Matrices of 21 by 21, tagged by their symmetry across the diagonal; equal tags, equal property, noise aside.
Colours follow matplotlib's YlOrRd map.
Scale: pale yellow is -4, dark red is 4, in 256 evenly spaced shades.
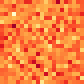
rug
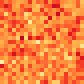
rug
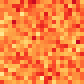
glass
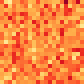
rug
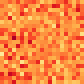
rug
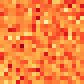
glass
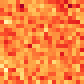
glass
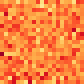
rug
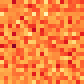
glass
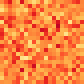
glass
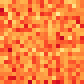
rug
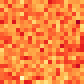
glass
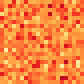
glass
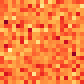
rug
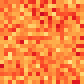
rug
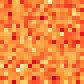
rug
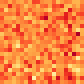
glass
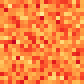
glass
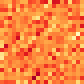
glass
